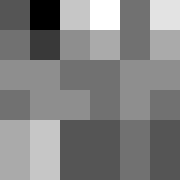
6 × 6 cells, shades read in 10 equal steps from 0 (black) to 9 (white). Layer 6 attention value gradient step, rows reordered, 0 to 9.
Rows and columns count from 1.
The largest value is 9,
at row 1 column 4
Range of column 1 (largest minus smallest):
3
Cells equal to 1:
0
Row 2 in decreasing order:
6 6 5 4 4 2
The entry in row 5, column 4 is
3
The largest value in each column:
6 7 7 9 5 8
